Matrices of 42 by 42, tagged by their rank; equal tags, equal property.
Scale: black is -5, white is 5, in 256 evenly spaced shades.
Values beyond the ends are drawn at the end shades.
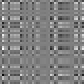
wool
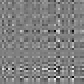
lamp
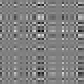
wool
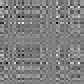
lamp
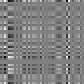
wool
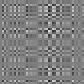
wool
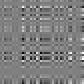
wool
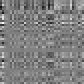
lamp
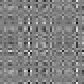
lamp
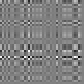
wool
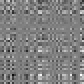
lamp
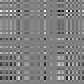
wool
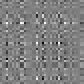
lamp
